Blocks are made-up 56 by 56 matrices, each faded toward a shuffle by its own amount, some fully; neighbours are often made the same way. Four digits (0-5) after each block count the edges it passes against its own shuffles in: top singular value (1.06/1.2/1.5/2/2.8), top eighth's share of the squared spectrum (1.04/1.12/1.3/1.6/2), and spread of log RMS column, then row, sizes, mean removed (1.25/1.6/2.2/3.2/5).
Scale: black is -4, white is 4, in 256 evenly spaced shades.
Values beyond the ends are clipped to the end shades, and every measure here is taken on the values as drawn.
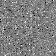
2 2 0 0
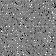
0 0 0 0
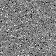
0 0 0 0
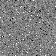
0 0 0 0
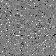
3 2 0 1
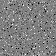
2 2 0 0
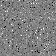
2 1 0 0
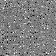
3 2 0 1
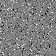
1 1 0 0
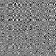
5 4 3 3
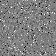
2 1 0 0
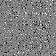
3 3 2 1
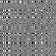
5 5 3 3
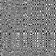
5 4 3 3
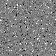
2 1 0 0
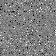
2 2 0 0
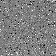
1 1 0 0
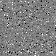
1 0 0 1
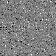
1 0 0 0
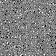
2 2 0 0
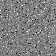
1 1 0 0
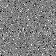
2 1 0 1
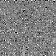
3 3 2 2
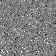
0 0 0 0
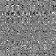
4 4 2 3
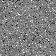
0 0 0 0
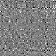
4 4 2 2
